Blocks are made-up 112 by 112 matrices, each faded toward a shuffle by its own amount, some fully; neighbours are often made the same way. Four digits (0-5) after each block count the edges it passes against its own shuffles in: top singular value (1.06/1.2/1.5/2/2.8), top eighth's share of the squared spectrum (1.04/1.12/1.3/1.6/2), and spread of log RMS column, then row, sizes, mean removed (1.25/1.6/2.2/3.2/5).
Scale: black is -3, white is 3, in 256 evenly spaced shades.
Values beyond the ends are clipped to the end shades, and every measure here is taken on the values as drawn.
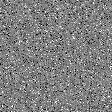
2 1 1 0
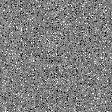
3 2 2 0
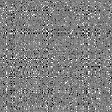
5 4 3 3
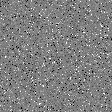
0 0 0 0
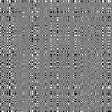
5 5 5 4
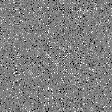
4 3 2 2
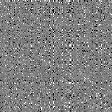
4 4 3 2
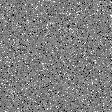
0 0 0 0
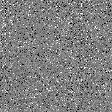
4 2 2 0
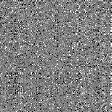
4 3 2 2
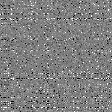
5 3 2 3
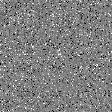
3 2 1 1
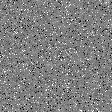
0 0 0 0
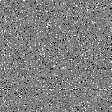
3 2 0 2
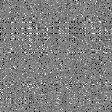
4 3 2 3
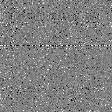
4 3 1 2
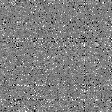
4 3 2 2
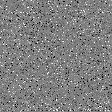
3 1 0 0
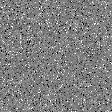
3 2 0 1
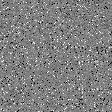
3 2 1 1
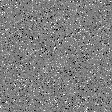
2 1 0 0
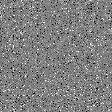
3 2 1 1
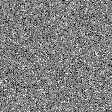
2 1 0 0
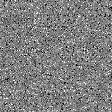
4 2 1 1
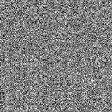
4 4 2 2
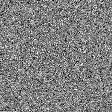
1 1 0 0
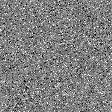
0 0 0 0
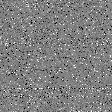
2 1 0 2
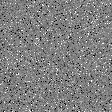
0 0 0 0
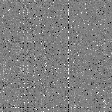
4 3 2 1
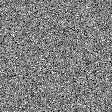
0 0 0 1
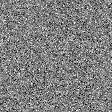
0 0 0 1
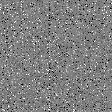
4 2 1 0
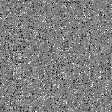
4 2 1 0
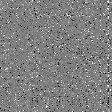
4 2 1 1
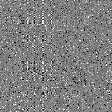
4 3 2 1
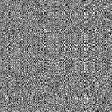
5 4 3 3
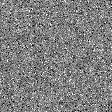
1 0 0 0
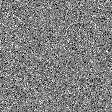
2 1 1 0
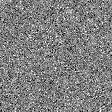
2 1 0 0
